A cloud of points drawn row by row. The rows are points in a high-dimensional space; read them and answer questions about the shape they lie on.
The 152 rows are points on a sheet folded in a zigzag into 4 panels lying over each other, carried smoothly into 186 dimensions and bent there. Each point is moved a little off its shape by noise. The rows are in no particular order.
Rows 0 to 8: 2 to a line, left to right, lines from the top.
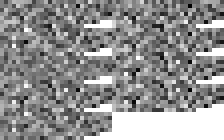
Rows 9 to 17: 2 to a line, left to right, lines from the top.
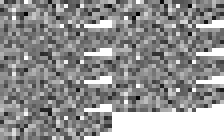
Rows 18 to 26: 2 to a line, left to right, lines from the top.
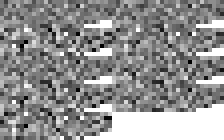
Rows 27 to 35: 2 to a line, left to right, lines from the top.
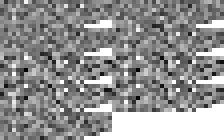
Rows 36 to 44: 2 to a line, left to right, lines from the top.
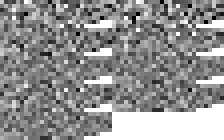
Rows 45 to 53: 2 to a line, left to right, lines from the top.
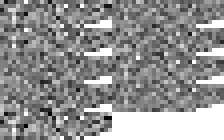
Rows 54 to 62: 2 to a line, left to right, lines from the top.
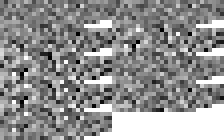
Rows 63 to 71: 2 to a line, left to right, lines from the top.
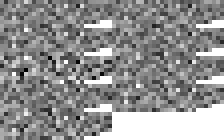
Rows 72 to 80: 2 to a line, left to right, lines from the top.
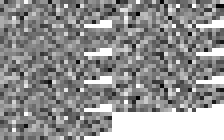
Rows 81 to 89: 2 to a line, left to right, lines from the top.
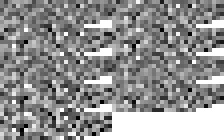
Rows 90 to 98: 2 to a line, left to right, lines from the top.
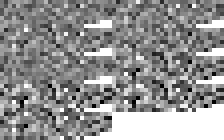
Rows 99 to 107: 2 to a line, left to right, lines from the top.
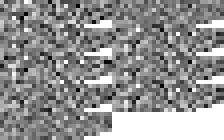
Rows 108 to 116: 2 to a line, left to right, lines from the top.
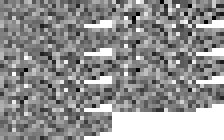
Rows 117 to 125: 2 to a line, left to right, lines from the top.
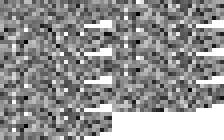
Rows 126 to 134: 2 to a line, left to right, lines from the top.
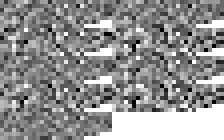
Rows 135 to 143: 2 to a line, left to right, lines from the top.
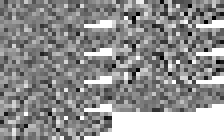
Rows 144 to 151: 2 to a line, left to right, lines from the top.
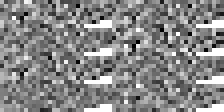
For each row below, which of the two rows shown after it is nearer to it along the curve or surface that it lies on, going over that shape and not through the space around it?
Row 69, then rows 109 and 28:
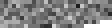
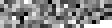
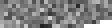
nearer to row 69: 28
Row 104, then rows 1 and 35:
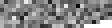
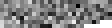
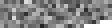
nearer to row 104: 1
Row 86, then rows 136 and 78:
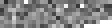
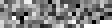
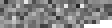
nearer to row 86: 78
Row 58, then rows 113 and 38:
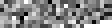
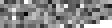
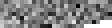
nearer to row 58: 38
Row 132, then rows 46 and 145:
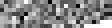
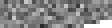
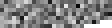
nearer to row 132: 145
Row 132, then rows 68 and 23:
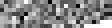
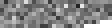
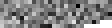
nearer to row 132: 23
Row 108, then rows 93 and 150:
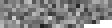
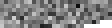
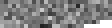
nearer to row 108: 150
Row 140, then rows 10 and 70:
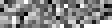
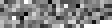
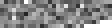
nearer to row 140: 10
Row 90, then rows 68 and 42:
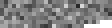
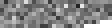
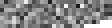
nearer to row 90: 68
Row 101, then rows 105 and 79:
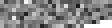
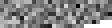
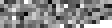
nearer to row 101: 79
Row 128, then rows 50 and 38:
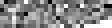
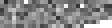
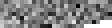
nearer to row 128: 50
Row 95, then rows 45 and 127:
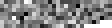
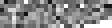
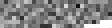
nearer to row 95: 127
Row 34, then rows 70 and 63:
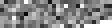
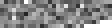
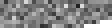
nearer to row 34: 63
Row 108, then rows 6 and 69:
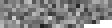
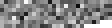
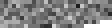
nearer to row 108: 69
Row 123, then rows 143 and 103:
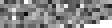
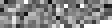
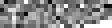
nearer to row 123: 103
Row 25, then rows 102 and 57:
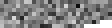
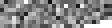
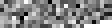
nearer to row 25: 102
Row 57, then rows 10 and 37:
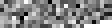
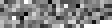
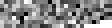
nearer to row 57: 37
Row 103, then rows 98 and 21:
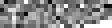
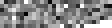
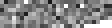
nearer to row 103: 98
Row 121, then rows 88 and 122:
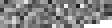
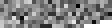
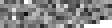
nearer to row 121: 88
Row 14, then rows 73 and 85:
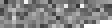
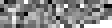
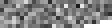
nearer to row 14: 73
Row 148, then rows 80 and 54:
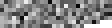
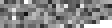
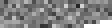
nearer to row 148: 54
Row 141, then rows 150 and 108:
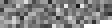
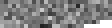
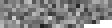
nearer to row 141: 150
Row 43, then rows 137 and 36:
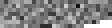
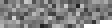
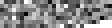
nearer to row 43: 137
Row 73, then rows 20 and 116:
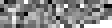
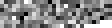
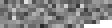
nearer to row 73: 116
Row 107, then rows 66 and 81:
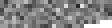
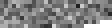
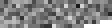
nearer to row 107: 66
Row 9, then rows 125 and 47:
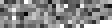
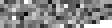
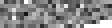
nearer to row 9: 47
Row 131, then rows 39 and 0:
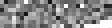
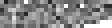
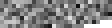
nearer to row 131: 39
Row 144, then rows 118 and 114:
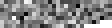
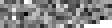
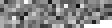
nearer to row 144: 114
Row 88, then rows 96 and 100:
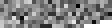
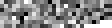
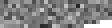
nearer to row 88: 96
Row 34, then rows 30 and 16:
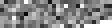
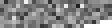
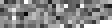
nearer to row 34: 30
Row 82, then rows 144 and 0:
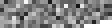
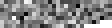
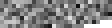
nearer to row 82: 144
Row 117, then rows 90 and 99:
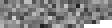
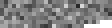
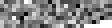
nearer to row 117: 90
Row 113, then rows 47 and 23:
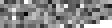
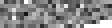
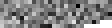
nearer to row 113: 47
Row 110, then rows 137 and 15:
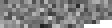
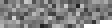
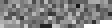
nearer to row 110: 137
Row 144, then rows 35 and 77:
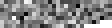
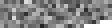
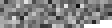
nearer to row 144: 77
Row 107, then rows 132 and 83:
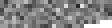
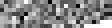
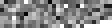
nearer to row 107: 83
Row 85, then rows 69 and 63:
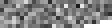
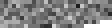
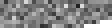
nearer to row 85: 69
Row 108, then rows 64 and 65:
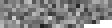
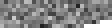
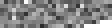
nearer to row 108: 64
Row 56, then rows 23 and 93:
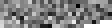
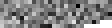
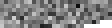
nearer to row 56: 23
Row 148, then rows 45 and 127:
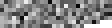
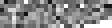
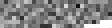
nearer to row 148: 127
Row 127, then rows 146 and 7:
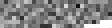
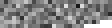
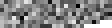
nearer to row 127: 146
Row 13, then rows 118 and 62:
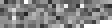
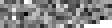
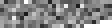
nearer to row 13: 118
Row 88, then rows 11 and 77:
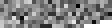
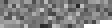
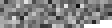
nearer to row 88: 77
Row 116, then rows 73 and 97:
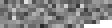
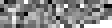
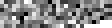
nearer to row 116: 73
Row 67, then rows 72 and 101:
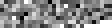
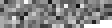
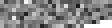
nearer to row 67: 72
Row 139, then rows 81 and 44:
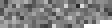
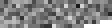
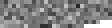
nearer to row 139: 44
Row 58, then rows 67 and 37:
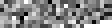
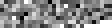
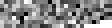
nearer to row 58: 37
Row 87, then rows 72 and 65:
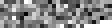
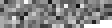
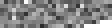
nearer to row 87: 65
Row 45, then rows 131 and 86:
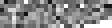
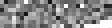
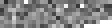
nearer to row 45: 86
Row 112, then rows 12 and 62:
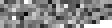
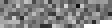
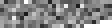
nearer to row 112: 62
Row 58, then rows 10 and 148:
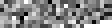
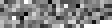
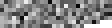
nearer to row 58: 148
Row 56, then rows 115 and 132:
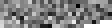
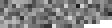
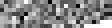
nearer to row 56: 132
